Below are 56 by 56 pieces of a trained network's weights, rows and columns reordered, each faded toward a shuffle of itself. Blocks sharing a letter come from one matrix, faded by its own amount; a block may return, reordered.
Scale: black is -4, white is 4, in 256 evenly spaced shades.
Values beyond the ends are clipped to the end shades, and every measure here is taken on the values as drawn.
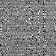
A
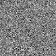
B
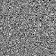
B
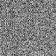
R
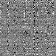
A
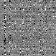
A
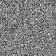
B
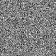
R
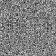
R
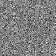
B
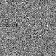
B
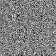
B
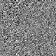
B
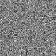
B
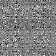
A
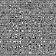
A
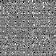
A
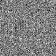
R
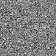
B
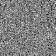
B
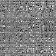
A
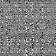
A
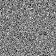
B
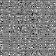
A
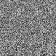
R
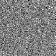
B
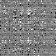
A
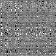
A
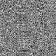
R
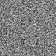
R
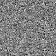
B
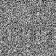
R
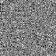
B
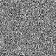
R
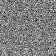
B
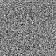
R
